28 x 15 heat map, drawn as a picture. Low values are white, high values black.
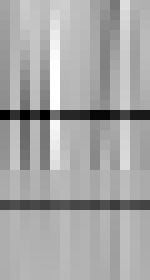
The ninth with the lowest average is the top middle. Values change most from cell to cell in the middle left. The bottom part is calmer, past a seam about 60% of the way down. There is no overall slope. Rows 12 and 21 stand out from the rest. The ninth with the highest average is the middle left. The top middle is the calmest part. The values are skewed, with a long tail toward high values.
